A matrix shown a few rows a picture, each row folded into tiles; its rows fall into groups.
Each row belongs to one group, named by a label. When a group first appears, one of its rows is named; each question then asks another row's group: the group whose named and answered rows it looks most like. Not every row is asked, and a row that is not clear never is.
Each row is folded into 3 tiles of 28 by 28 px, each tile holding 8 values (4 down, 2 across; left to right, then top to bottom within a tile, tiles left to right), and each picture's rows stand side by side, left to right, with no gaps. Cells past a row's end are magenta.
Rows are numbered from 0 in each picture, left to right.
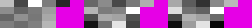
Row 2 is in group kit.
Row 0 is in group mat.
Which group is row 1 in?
kit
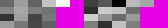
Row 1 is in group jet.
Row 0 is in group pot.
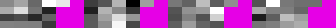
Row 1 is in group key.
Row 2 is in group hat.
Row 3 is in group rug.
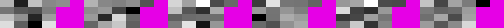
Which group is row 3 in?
rug
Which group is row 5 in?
mat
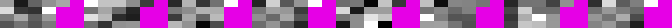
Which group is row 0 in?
kit
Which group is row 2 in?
pot
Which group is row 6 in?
key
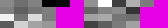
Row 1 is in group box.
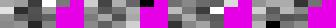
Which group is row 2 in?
kit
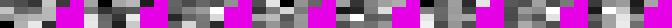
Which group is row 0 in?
kit
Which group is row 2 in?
hat
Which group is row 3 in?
box
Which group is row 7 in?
key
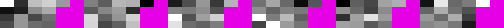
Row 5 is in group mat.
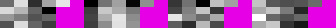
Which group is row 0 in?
pot
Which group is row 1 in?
key
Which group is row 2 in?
jet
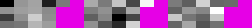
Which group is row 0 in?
key
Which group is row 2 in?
hat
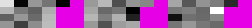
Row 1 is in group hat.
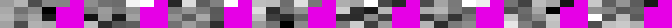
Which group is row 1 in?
pot
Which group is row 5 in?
pot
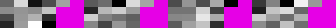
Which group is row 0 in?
kit
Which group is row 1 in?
jet
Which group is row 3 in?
jet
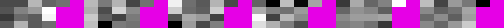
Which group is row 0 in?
hat
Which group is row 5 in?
mat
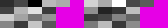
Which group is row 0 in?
jet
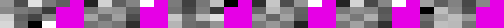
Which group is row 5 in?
key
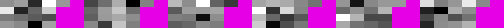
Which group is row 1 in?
key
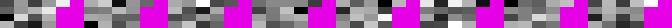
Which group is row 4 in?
key
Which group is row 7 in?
pot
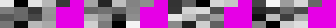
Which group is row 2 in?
jet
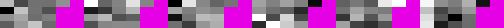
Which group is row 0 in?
key
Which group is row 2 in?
rug
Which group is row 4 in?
pot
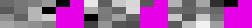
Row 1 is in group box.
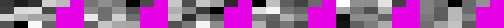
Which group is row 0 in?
jet
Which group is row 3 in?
rug
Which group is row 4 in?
box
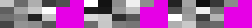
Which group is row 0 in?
hat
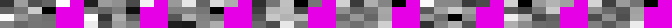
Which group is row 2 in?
box
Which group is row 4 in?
mat
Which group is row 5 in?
hat
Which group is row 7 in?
mat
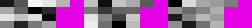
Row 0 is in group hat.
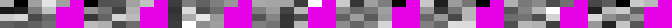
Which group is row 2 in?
key
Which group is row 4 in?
mat
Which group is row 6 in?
hat
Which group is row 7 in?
jet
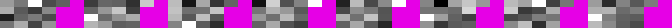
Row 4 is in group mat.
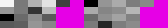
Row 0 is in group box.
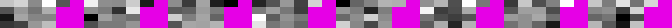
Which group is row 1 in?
box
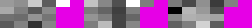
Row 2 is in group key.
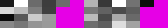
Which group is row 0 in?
rug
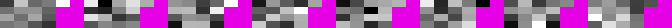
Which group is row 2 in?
kit
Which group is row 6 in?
kit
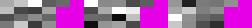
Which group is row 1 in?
hat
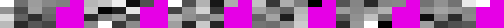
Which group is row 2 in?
key
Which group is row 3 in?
mat
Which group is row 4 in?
kit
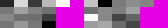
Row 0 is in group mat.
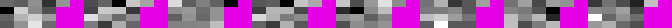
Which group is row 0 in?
key
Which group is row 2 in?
mat
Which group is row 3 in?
jet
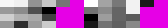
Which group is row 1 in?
box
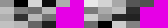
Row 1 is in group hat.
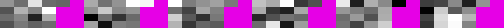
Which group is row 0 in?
hat
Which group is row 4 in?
mat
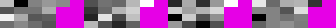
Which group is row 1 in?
pot
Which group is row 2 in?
pot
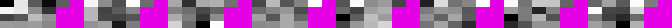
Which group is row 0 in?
rug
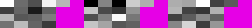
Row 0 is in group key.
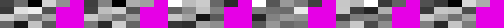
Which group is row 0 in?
jet
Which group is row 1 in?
jet
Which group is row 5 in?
jet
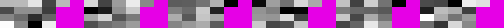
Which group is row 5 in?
jet
